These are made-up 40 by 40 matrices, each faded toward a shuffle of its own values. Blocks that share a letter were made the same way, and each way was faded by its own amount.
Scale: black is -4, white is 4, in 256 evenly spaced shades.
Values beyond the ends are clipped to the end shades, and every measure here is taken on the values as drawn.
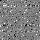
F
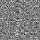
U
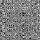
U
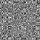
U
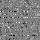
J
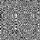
U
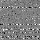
J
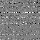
J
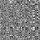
U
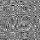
U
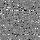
F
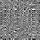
U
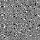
F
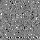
F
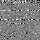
J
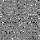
F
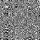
U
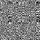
U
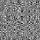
U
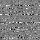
J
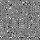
F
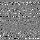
J
